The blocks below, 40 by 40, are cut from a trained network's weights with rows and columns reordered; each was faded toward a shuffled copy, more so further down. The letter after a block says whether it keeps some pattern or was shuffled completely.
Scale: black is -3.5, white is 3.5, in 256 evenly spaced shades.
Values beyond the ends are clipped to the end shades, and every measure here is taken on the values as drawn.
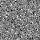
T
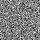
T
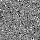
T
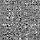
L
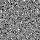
T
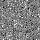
T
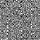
L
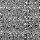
L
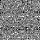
L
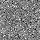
T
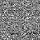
L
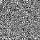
L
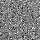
T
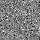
T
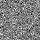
T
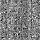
L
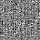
L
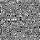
L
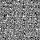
L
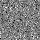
T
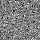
T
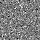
T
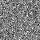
T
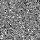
T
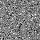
T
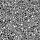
T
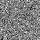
T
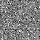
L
